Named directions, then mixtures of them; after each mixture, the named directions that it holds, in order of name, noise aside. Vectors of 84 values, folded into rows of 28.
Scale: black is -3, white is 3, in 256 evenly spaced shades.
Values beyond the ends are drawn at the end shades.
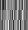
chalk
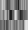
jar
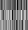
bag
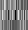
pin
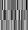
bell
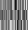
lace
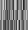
chalk, lace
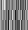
chalk, lace, pin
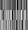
bag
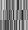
chalk, jar, lace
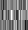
bell, jar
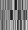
chalk, jar, lace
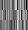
bell, lace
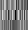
pin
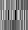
pin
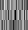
chalk, pin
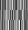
chalk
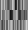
chalk, jar, lace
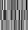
bell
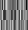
bell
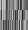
chalk, pin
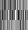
pin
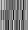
chalk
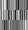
jar, pin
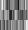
jar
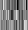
bag, bell, jar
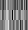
bag, chalk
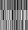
bag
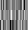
bag, bell, lace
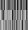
bag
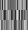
bell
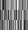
bag, chalk, jar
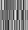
chalk, pin
